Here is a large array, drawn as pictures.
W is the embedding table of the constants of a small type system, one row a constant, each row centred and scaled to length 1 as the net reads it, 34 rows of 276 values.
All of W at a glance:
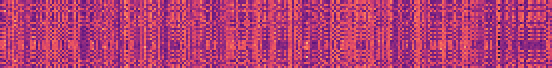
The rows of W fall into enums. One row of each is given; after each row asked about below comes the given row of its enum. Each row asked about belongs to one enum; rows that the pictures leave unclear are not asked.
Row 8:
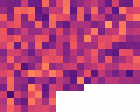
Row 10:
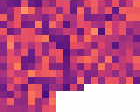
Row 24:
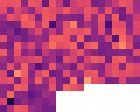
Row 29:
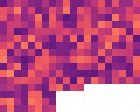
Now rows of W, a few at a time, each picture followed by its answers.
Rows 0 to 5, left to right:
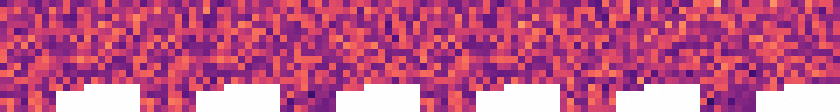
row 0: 29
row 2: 24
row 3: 29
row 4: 8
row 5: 24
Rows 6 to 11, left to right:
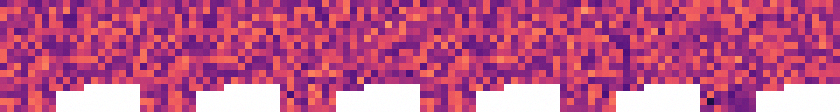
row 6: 29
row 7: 29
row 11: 24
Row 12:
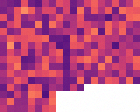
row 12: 10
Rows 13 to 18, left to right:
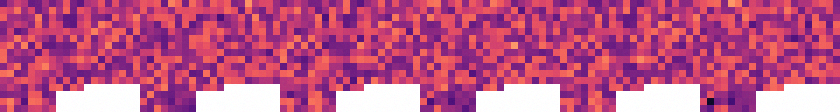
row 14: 24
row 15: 29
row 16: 24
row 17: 29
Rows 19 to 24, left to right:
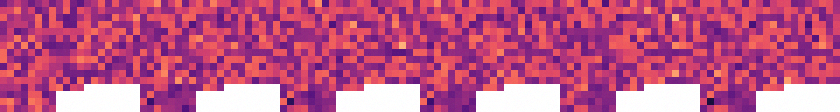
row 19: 29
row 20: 24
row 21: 24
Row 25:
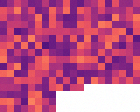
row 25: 29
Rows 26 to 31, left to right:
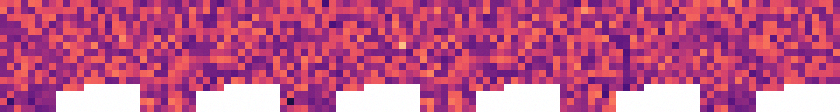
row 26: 24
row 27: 29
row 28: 24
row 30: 10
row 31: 24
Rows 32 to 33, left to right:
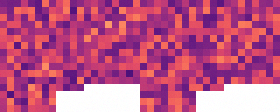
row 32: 8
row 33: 29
